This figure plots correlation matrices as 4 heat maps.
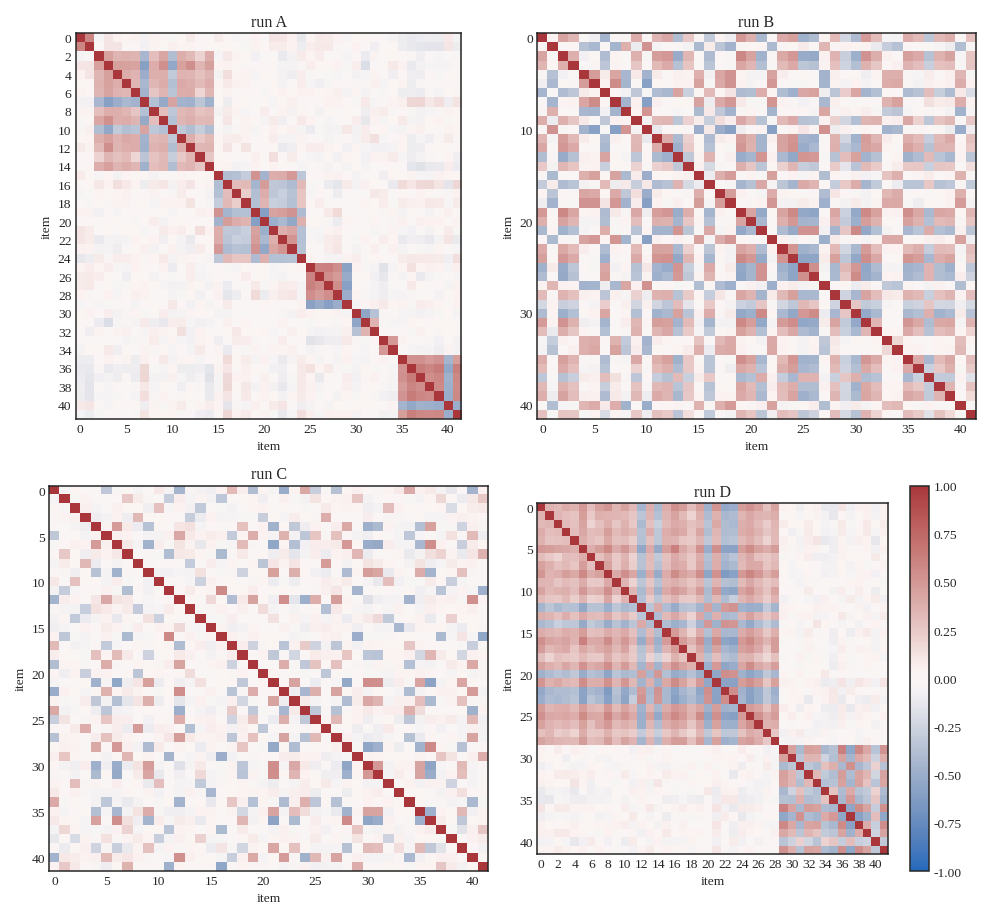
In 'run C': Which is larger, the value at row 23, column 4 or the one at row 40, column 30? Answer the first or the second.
the second
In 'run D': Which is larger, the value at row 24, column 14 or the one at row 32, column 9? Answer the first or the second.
the second
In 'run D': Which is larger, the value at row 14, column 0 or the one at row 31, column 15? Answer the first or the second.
the second
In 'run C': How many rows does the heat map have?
42
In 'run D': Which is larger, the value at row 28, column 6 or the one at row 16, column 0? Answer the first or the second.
the second
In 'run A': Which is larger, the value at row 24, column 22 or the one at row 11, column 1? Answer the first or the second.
the second
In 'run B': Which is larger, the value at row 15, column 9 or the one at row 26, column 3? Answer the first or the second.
the first
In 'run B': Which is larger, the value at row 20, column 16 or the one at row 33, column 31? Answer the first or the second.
the second
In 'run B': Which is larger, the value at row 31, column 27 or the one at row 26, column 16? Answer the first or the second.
the second
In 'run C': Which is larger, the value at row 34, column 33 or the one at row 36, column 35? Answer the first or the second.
the first
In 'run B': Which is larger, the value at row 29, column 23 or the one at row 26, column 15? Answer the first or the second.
the second
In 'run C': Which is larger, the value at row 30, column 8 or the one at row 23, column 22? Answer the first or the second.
the first
